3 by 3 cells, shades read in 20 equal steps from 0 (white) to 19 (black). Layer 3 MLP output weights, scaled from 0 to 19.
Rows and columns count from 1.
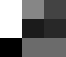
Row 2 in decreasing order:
17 16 0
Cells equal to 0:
2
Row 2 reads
0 17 16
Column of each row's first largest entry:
3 2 1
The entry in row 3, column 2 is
11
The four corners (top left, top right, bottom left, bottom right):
0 14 19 11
